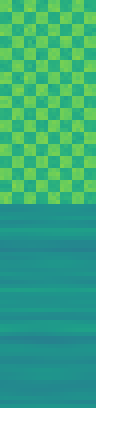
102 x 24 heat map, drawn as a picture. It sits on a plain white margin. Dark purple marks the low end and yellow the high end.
The table splits into 2 rows of 1 panel. Panel 1,1: high, checkered. Panel 2,1: middling, streaked across, faint in contrast.
